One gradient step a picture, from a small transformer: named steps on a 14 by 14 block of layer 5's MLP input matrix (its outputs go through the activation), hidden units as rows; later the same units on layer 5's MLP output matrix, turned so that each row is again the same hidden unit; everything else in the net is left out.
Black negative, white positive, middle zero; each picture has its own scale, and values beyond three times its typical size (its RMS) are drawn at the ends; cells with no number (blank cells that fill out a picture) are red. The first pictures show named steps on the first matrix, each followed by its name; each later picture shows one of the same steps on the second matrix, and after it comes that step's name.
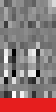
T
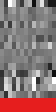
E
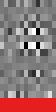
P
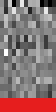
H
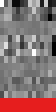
H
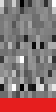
E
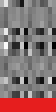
P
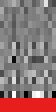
T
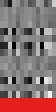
P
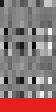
P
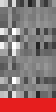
P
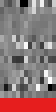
E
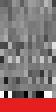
T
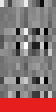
P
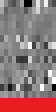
E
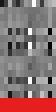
P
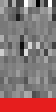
H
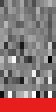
T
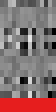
P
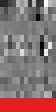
H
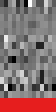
E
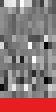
E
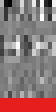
H
